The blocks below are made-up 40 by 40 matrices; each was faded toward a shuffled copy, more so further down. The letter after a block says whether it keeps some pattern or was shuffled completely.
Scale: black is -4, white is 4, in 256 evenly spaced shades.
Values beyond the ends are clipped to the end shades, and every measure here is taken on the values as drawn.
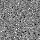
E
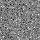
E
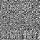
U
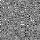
U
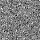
E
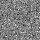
E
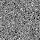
E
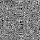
U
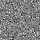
E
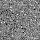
E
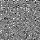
U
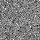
E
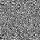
U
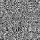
U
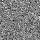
E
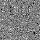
U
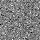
E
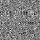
U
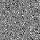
U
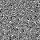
E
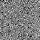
U
